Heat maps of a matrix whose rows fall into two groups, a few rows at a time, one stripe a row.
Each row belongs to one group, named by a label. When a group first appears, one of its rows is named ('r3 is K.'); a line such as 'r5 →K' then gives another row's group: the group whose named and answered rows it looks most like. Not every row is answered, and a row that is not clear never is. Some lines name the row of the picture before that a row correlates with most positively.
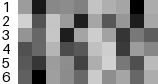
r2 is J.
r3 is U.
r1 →J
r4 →U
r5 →J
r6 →J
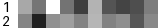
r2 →J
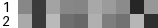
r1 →J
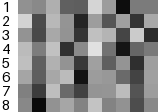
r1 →U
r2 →J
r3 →U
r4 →U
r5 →J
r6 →J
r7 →J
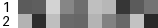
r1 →U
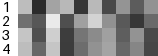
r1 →J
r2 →U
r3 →U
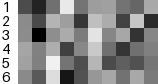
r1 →J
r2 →U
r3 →J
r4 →U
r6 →U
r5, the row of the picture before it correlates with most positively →2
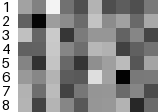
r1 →U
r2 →J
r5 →J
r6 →U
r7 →U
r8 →J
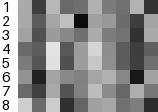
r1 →U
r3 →J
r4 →U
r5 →U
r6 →J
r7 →U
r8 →U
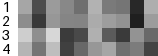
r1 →J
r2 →J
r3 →U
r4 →U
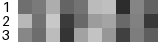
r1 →U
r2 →U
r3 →U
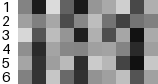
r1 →J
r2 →U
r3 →J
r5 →J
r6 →J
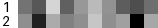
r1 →U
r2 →J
